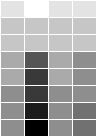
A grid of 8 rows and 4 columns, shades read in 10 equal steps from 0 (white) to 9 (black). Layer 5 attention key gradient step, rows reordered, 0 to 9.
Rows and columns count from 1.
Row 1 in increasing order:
0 1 1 1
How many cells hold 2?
8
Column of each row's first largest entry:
1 1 1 2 2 2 2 2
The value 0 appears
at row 1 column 2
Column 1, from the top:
1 2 2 3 3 4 4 4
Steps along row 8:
up down up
